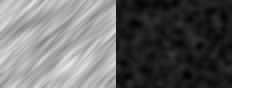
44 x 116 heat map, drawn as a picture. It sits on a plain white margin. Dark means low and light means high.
It is made of 1 by 2 panels. Panel 1,1: high, slanting up to the right. Panel 1,2: very low, blotchy, faint in contrast.
